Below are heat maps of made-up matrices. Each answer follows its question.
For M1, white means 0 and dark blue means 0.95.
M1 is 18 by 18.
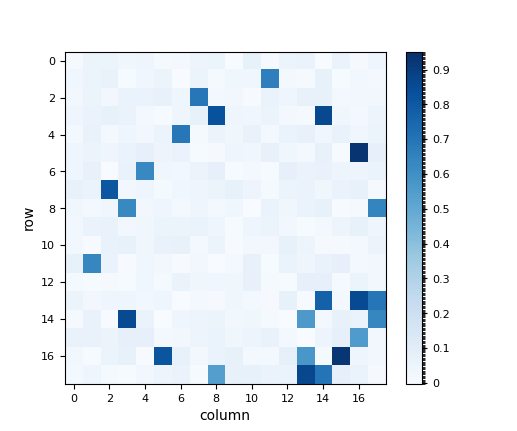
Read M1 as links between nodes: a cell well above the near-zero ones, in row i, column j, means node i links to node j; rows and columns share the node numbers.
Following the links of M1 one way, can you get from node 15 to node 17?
yes
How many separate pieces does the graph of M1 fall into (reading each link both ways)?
8
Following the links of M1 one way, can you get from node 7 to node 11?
no
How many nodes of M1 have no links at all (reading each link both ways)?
4
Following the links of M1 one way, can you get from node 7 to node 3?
no
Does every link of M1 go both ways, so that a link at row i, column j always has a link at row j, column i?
yes
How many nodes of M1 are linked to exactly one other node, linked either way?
8
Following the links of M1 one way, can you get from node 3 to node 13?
yes
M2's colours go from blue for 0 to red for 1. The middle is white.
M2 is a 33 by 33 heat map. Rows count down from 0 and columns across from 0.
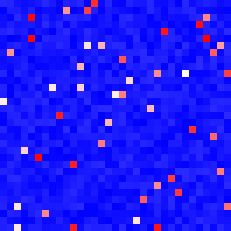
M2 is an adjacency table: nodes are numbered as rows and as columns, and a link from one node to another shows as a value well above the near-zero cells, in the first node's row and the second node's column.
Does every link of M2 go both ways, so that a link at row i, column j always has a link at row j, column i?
no
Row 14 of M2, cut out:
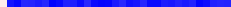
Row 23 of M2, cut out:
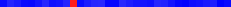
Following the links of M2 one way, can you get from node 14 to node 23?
no
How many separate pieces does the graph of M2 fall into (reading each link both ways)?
2
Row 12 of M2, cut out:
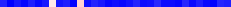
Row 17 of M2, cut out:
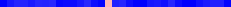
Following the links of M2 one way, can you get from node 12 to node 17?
yes
